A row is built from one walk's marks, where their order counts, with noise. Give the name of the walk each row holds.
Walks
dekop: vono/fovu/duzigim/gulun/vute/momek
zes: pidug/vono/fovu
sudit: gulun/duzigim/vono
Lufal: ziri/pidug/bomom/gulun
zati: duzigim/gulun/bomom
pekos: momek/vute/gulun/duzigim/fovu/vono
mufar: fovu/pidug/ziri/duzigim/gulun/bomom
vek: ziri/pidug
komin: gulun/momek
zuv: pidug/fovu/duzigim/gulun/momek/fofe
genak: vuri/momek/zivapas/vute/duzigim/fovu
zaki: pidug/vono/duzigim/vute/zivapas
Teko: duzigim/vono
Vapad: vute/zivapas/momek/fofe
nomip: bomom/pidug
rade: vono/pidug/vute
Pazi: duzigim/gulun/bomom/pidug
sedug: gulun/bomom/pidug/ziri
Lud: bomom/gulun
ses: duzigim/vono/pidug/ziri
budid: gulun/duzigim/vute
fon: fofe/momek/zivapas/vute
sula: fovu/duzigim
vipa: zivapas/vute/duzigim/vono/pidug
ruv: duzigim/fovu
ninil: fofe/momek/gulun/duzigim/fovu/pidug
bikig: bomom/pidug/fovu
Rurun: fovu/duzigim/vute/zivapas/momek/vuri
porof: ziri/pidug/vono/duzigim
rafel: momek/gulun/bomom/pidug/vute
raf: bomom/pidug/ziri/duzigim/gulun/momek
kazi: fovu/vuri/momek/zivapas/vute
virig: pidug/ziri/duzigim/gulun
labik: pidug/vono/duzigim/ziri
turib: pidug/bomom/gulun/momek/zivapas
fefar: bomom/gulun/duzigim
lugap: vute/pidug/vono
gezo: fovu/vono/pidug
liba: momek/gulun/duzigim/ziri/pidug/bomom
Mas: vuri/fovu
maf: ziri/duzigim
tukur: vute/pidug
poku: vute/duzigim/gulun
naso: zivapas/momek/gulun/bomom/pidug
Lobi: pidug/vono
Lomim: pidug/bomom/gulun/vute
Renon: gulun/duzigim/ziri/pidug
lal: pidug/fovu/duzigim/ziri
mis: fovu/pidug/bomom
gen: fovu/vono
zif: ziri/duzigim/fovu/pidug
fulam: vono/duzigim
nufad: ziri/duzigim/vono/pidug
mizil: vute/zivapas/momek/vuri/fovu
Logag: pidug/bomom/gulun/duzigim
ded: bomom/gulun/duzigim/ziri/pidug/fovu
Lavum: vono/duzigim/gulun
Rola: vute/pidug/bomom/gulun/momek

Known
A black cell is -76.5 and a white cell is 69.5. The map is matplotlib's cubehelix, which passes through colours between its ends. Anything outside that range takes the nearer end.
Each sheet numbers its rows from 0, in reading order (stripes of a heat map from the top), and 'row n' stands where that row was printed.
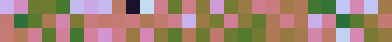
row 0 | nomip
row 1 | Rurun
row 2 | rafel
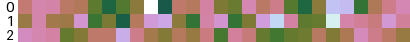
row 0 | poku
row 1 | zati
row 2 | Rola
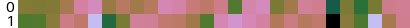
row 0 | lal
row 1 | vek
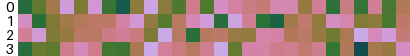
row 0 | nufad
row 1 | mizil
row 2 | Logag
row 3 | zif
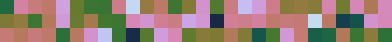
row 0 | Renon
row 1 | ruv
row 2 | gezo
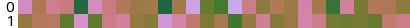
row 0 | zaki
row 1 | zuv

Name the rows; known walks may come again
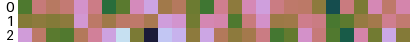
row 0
virig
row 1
mufar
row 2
mis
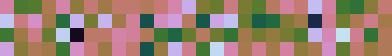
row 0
Rurun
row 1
tukur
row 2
komin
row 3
vipa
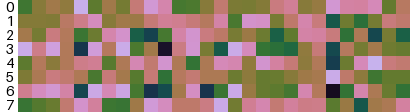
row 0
liba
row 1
lal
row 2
gen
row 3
lugap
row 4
Lufal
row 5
dekop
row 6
Lobi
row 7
zif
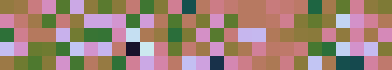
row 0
labik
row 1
turib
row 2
Renon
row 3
nomip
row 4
sula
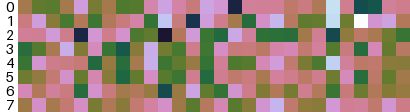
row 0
ruv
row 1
Lud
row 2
rade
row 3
nufad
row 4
sudit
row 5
ses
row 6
zaki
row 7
Pazi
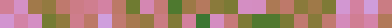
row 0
Logag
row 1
Rola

